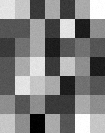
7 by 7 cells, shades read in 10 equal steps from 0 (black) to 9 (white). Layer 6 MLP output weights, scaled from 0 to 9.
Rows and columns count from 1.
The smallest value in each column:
2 3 0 1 1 1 1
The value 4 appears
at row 3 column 2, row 3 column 6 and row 5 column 6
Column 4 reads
6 2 1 2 6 2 6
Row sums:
40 28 23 32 32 28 37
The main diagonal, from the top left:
8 3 6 2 1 6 7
